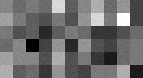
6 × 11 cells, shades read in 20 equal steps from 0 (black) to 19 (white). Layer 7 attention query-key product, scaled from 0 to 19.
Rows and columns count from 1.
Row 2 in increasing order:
5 6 6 7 9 9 9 11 12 16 19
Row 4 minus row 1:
-2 2 -9 -3 -5 -4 1 -7 -3 -3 4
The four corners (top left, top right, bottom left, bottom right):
10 5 13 2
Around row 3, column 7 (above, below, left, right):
11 11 9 4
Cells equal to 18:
0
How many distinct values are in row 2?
8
